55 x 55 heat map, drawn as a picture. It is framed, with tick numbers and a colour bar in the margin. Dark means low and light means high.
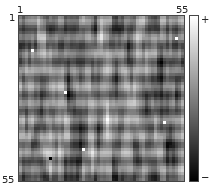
Odd rows or columns: none. Histogram: bell-shaped. Lone odd cells: 6, 5 higher and 1 lower than their neighbours. Stripes: horizontal, repeating 10 times. Slope: none.
